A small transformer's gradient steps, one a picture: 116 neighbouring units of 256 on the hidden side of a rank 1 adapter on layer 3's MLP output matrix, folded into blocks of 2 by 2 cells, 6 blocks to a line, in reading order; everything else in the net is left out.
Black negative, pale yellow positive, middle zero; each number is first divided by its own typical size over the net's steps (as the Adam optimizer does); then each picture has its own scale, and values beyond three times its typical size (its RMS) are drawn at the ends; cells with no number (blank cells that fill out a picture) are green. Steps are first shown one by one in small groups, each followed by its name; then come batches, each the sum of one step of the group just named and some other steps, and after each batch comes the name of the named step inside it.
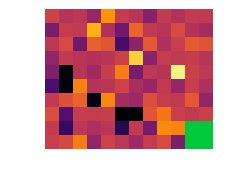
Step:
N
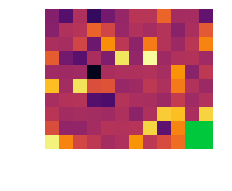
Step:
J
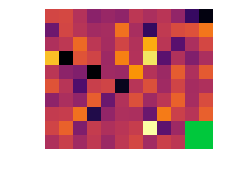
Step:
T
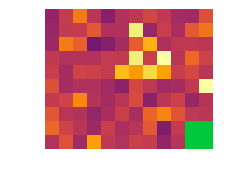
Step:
T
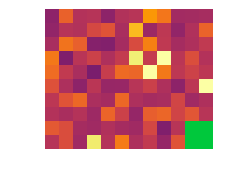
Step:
T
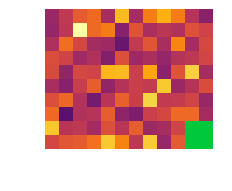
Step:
N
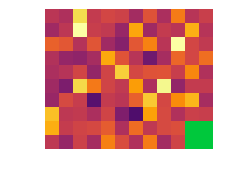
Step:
N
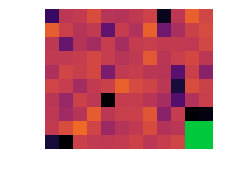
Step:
T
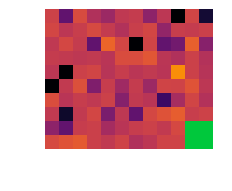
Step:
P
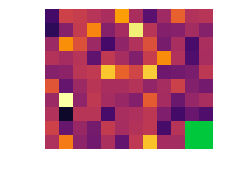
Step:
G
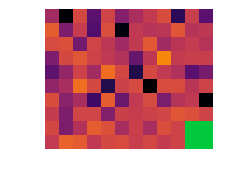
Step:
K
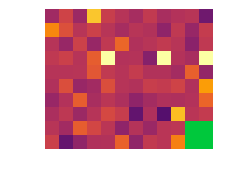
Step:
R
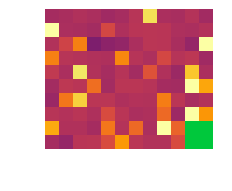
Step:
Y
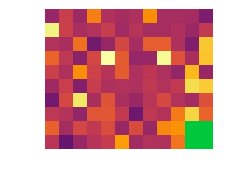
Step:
R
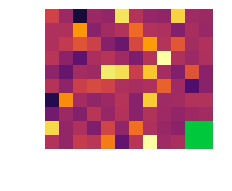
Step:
G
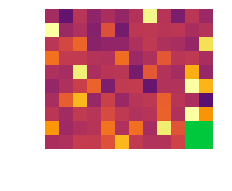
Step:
K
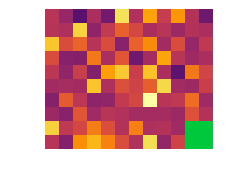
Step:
K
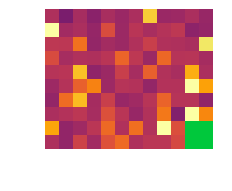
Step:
K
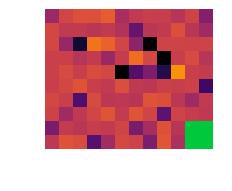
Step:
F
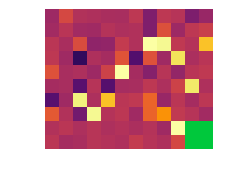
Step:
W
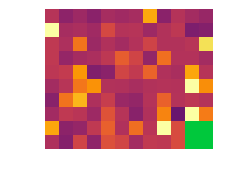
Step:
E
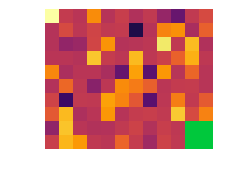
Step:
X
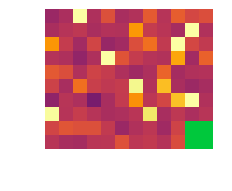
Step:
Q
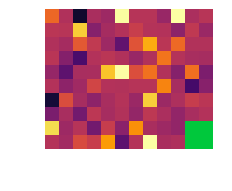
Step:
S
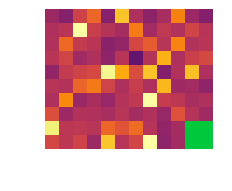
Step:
F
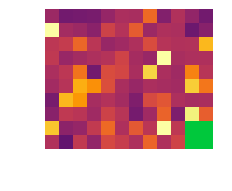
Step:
E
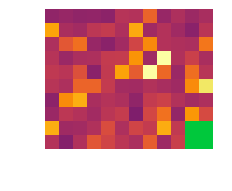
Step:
E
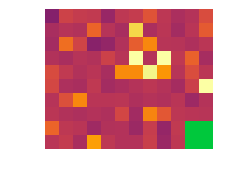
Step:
F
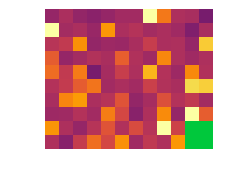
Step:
E
